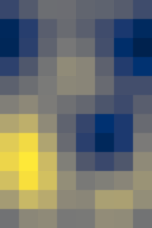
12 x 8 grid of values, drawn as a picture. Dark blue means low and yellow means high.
The halves do not mirror each other. The top middle is the smoothest part. No lone cell stands out from its neighbours. The top right is the ninth with the lowest average. The bottom left is the ninth with the highest average.
